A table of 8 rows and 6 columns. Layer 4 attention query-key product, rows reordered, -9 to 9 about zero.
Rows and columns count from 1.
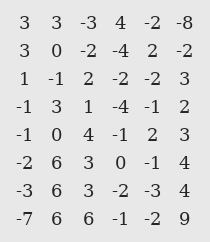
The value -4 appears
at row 2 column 4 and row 4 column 4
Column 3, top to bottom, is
-3 -2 2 1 4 3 3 6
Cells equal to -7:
1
